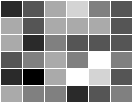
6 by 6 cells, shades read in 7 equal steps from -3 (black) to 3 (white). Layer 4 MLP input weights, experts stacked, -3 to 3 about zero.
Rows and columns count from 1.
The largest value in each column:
1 0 1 3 3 0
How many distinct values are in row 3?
4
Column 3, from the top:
1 1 0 1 1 0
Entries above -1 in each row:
3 4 2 5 3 4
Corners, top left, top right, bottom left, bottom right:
-2 -1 1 0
